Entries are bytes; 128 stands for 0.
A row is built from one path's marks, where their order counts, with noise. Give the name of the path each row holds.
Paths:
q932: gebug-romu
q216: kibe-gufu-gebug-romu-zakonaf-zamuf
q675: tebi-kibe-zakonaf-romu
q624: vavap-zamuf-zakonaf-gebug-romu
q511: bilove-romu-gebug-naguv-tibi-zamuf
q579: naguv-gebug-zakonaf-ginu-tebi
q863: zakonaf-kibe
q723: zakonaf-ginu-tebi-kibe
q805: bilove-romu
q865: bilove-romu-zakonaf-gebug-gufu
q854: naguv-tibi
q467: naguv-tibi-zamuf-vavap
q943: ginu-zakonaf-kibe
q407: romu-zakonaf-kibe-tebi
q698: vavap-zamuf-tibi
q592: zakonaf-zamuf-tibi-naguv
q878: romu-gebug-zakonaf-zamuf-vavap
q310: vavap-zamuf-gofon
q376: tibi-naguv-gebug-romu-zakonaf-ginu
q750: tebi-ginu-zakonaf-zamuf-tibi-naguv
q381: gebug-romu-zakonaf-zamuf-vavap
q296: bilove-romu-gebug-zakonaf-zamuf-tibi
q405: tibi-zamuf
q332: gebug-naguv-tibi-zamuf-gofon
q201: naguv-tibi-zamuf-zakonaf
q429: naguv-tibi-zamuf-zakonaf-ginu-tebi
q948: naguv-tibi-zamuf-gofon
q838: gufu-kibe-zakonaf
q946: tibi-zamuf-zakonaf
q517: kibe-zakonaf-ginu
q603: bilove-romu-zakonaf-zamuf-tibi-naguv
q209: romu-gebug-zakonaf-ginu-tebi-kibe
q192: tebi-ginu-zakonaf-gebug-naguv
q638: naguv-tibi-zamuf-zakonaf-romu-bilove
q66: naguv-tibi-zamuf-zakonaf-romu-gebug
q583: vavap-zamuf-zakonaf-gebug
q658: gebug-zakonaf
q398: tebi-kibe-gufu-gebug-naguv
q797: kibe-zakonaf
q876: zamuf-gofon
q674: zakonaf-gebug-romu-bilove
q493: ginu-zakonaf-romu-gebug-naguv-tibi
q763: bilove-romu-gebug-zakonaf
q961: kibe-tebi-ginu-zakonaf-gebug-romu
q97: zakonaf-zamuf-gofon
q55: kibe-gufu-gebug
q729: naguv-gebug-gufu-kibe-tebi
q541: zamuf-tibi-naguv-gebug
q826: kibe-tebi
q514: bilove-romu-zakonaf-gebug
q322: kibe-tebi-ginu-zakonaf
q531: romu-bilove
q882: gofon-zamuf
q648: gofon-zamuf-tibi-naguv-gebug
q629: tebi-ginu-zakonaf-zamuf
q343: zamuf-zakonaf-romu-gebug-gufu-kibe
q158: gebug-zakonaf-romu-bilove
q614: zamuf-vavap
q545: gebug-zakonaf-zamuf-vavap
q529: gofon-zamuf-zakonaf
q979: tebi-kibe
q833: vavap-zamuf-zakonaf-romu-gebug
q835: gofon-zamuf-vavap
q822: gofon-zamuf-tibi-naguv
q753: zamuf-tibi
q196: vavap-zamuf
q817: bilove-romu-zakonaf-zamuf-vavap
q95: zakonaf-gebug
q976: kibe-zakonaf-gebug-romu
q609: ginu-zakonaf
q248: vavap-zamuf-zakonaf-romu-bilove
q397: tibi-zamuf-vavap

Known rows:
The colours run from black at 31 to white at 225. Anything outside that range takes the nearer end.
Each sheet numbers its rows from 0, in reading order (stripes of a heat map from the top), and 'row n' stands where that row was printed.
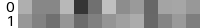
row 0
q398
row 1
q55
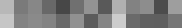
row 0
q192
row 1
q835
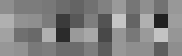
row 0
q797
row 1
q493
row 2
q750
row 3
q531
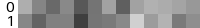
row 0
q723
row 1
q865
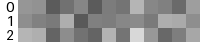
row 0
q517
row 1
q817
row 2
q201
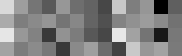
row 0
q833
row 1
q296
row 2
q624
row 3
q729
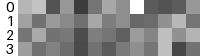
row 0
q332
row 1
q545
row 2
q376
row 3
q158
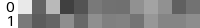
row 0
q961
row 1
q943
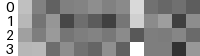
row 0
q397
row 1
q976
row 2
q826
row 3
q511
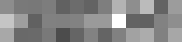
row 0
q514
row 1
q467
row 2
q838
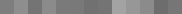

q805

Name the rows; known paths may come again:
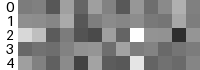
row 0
q592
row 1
q97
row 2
q638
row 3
q863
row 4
q822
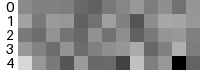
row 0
q797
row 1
q979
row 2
q658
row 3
q55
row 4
q833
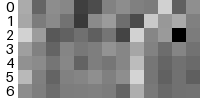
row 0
q675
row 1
q729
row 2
q248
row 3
q405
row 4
q876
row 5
q397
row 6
q753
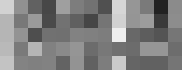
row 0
q583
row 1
q976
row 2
q310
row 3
q878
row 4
q835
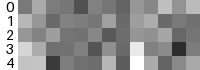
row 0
q376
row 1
q946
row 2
q763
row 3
q66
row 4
q429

